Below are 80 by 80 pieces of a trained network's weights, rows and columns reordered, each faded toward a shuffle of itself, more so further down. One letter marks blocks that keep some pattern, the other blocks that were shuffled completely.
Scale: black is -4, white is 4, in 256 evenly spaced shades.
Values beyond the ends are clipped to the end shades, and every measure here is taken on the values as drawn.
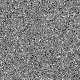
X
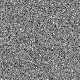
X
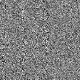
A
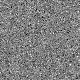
X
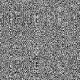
A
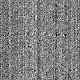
A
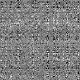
A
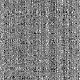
A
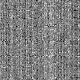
A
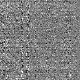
A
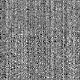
A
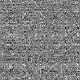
A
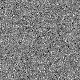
X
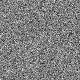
X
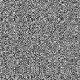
A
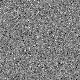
X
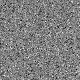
X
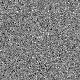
X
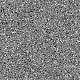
X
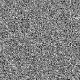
A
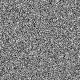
X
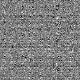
A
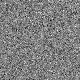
X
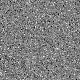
X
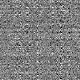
A
